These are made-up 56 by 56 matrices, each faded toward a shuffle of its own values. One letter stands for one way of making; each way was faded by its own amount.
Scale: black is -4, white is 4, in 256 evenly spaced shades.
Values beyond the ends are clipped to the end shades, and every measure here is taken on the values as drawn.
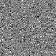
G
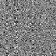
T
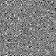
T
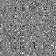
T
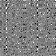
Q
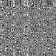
T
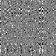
Q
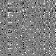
Q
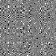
Q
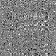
T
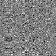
T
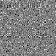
T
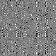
Q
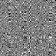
Q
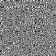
T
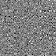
T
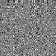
T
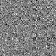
T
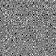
T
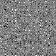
G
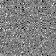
T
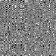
Q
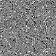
G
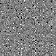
G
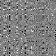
Q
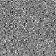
T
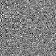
T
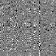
Q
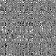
Q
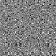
T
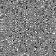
G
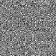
T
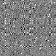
Q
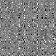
Q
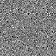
T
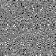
T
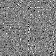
G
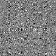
T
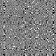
Q
